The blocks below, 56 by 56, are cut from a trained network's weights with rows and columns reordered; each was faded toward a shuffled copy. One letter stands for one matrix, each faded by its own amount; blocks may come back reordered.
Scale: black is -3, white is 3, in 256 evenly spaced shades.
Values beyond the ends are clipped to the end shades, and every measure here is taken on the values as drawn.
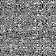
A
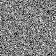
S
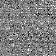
A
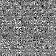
A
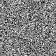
S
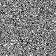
S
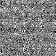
A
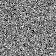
S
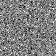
S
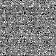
A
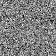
S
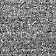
A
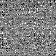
A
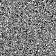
S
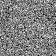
S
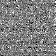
A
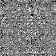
A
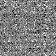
A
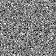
S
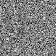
S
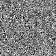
S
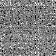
A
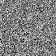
S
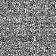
A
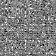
A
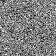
S
